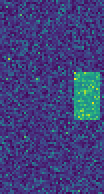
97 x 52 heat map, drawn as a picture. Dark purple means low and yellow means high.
Histogram: skewed, a long tail of high values. Ninth with the highest average: middle right. Average level on the scale: 20%. Stripes: none. Odd patch: higher, in the middle right.
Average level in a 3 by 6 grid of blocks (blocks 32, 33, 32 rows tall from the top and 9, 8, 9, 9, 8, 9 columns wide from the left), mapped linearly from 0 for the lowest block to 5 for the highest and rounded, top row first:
000000 / 000055 / 000000
